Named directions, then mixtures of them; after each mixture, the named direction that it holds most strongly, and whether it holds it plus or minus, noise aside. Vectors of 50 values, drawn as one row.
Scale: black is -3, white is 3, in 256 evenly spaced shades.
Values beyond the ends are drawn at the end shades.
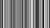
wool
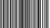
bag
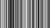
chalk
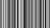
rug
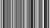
wool, minus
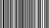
bag, plus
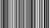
wool, minus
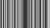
rug, plus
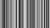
rug, minus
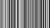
rug, plus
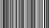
wool, minus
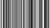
wool, minus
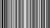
rug, minus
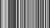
rug, plus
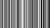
bag, minus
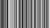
chalk, minus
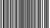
bag, plus
